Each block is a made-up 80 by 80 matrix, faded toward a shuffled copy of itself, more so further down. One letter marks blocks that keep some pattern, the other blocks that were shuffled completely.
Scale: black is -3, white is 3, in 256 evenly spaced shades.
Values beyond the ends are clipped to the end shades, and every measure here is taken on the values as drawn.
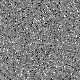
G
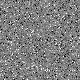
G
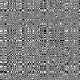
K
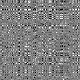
K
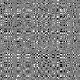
K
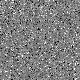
G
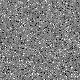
G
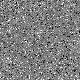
G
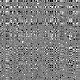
K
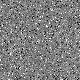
G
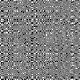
K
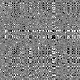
K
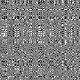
K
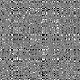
K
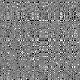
K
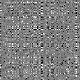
K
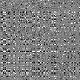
K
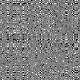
K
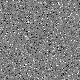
G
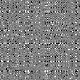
K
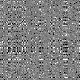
K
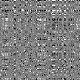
K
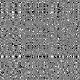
K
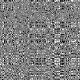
K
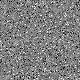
G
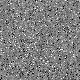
G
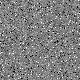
G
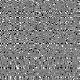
K
